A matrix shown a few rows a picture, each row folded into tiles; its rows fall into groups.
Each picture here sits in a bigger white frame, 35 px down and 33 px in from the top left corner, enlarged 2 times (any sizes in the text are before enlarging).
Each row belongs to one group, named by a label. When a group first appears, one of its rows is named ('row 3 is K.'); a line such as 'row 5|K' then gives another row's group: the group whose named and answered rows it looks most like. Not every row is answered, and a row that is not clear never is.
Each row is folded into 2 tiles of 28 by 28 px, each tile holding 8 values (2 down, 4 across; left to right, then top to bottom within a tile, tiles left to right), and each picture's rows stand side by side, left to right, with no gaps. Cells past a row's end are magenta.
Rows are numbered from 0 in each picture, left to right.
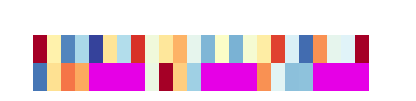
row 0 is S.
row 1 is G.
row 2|S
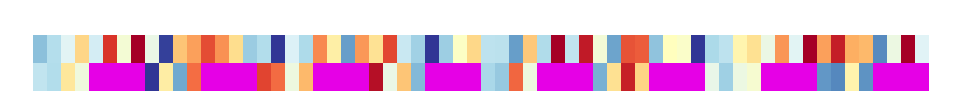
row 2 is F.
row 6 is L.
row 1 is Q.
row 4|L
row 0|L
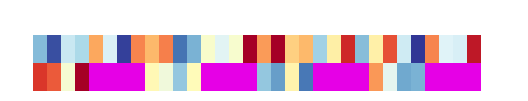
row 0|F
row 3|S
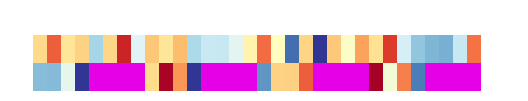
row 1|G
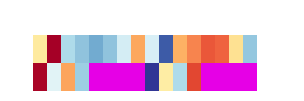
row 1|Q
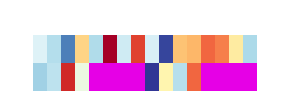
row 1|Q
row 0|L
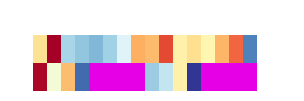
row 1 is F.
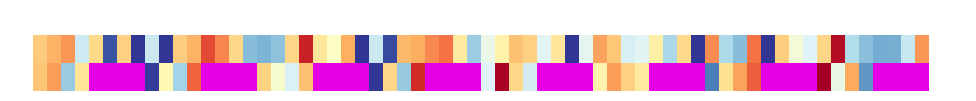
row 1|Q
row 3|Q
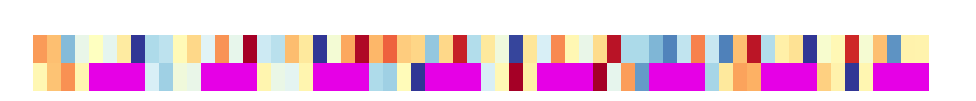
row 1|L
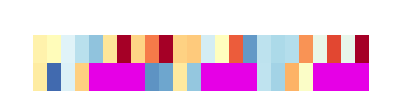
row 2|L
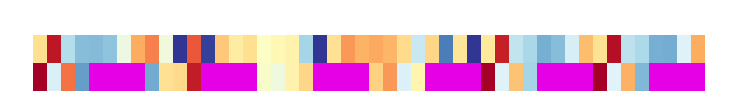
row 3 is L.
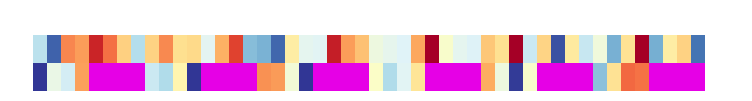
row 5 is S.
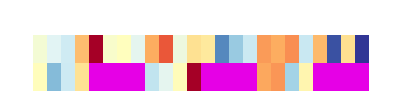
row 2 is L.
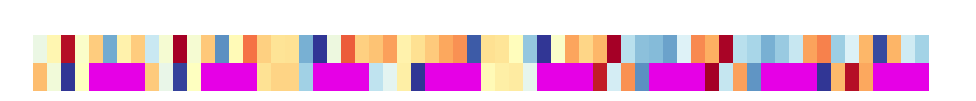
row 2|G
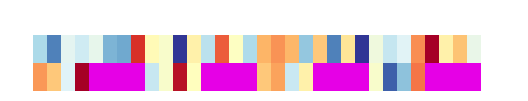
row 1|L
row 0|F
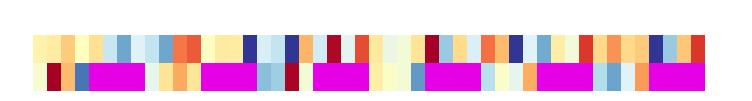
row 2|L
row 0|G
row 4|S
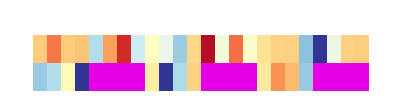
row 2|G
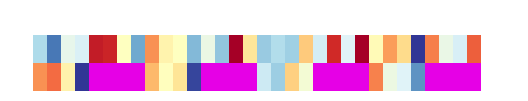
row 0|F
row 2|L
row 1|G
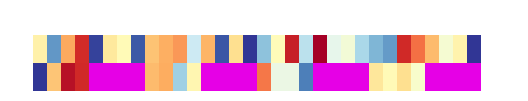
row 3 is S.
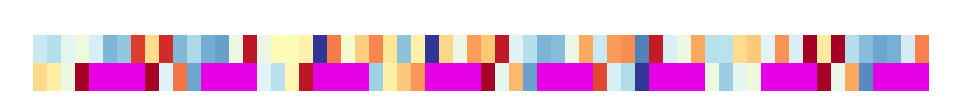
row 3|S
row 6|L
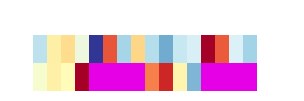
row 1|F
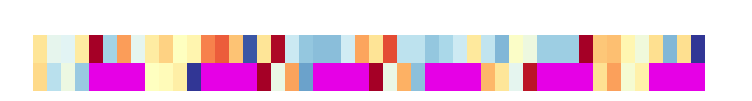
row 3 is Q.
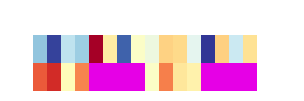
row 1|G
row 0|F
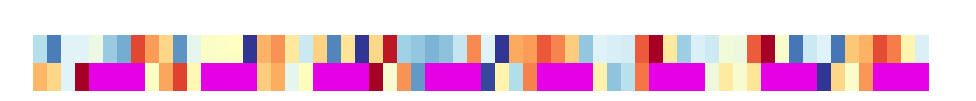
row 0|F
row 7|Q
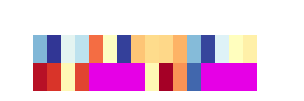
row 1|G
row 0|F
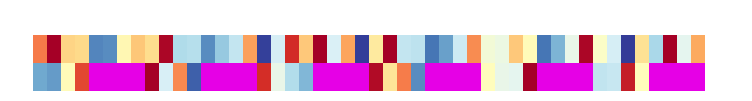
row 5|L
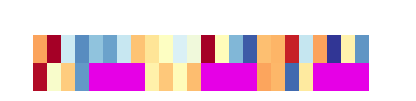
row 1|F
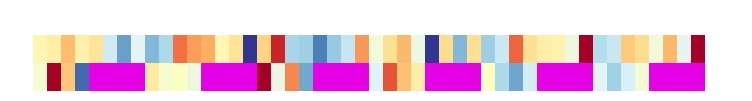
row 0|G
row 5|L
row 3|G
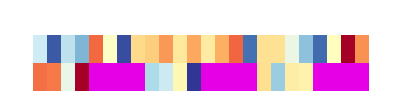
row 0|F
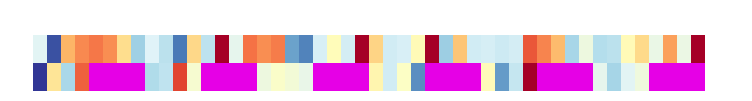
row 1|L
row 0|Q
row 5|L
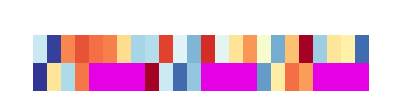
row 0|Q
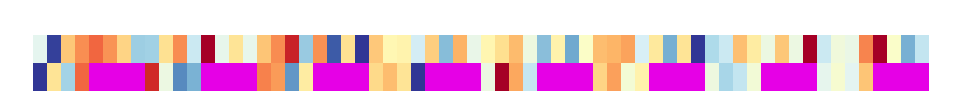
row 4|G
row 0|Q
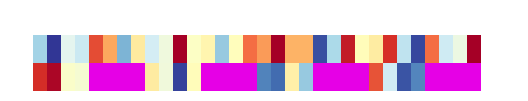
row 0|F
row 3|S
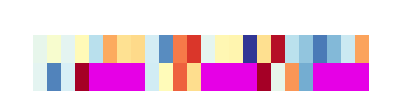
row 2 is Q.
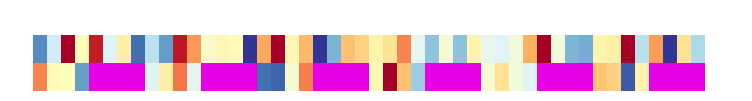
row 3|G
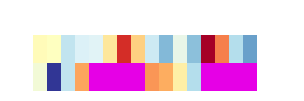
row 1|F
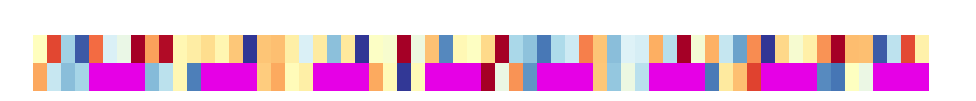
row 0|S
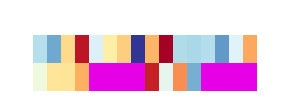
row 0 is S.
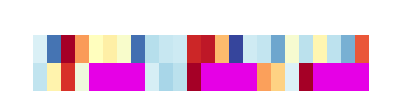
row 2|F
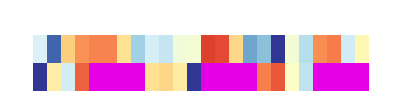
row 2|F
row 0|Q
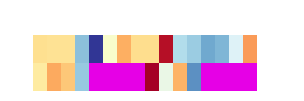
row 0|G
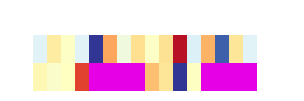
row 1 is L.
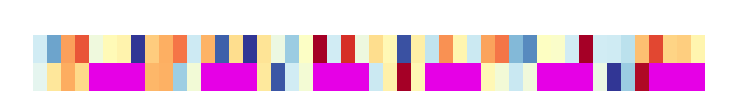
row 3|L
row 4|S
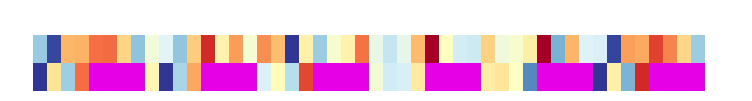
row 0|Q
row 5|Q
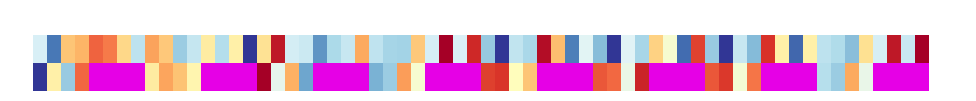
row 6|F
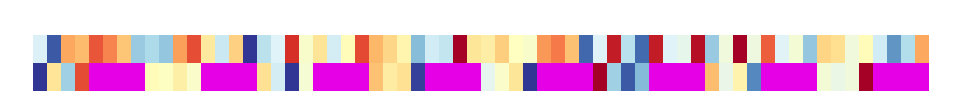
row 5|S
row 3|G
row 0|Q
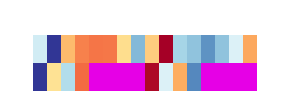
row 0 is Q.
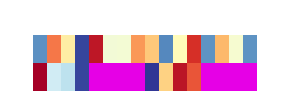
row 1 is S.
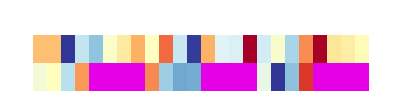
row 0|S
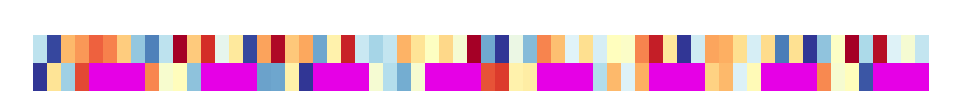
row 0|Q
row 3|L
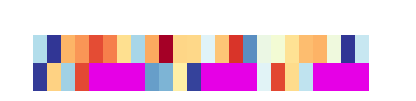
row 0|Q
